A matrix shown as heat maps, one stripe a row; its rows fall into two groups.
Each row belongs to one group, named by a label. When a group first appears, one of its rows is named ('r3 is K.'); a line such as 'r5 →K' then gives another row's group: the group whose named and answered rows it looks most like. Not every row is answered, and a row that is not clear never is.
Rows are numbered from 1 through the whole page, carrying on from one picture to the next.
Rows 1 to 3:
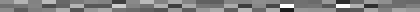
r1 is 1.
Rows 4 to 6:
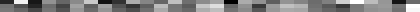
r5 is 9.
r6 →9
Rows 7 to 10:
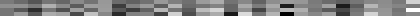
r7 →9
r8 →1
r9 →9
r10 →1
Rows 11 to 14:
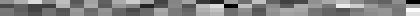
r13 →9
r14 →9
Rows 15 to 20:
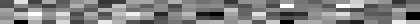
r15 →1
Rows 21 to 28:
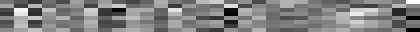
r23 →1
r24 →1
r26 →1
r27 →1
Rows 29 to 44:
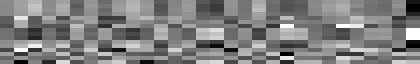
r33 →1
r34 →1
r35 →1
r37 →9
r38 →9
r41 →1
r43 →1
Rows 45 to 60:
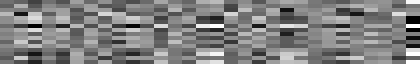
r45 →9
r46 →1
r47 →1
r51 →9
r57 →9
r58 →9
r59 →1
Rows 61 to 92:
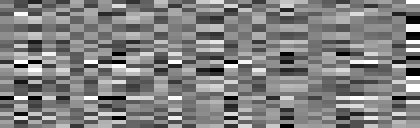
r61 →9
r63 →1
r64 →1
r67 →9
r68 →9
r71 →9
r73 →9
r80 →9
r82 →9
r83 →9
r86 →9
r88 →1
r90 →1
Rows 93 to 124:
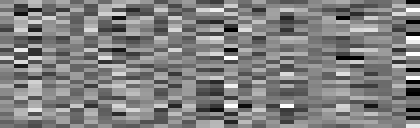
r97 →1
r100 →1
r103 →9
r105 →1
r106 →9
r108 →1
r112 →9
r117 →1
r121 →1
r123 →1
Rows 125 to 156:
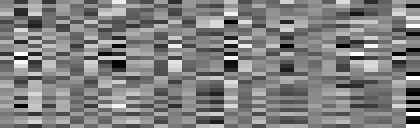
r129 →9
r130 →1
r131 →9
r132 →1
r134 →1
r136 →1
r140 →1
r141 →1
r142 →1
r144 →9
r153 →9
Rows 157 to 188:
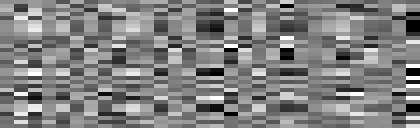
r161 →1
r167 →9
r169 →1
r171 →1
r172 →1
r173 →9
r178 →9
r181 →9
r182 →1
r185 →1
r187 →1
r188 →9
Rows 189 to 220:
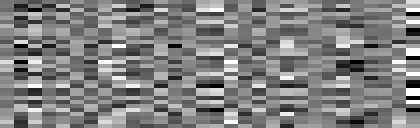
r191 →9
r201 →9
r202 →9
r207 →9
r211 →9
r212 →9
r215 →1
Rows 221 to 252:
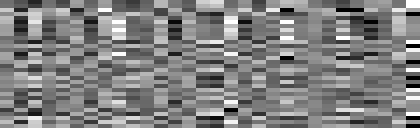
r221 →9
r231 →9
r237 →1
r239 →1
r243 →9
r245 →9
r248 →1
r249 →9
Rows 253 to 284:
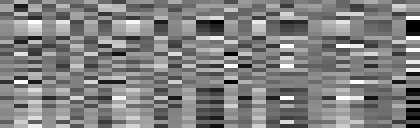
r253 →1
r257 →9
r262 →9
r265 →9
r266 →1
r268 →9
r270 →9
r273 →1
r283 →1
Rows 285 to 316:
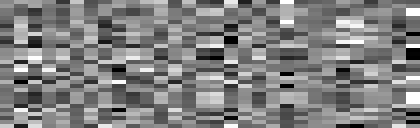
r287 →9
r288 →9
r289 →1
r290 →1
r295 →1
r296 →9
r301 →1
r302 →1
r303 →1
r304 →9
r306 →1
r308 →9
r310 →9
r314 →1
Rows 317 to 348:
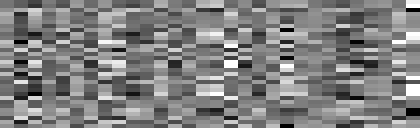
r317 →9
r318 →9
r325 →9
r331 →1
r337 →1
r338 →9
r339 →9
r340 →9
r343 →1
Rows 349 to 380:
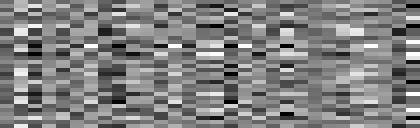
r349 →1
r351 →1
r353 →9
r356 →1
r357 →1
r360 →1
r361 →1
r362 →9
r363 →9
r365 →1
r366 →1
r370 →1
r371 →1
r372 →9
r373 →1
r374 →1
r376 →9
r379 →9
